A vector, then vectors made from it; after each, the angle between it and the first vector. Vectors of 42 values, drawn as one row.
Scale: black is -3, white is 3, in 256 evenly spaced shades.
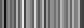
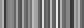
partly aligned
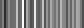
nearly parallel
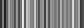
nearly parallel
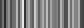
nearly parallel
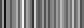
nearly parallel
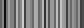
nearly parallel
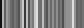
partly aligned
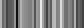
orthogonal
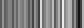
orthogonal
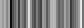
orthogonal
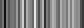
nearly parallel
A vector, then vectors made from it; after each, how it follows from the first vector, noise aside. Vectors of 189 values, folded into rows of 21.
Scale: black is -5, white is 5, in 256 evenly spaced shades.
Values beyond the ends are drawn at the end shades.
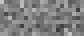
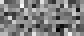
scaled up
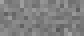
shrunk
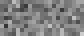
reversed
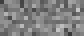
negated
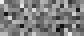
scaled up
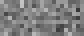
copied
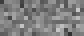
negated
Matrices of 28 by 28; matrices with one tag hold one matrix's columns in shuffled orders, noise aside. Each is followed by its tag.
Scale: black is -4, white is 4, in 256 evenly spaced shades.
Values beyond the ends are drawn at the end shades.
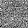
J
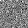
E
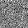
E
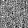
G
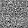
J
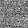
J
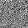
E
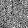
G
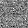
J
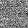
J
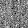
G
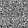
J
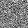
E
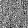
G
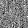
G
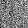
G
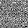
J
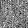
G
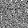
E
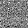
J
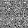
J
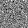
E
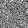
E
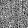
G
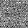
J
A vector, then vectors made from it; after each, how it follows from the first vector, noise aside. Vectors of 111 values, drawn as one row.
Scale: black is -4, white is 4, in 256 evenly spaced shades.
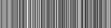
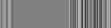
partly zeroed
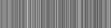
shrunk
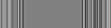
partly zeroed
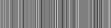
partly zeroed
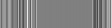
partly zeroed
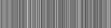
shrunk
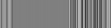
partly zeroed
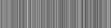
shrunk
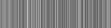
shrunk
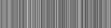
shrunk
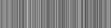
shrunk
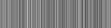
shrunk
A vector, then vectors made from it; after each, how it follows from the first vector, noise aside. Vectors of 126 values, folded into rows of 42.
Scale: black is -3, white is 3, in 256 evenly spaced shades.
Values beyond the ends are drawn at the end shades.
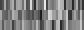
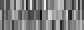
copied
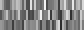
sign-scrambled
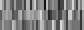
negated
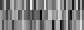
copied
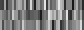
copied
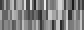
copied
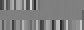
partly zeroed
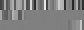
partly zeroed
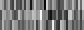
negated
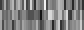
copied
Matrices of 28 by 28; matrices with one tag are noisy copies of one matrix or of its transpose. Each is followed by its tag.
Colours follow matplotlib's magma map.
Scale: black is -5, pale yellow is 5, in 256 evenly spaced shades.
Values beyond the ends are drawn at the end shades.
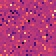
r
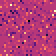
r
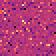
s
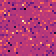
s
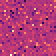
r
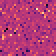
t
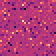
s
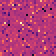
s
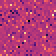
r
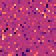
t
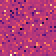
r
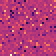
r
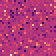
r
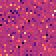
r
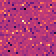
s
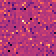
s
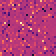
s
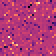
t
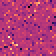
t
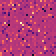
s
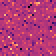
t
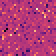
t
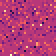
r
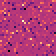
s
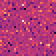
s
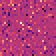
s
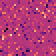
t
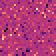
t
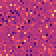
r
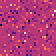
r
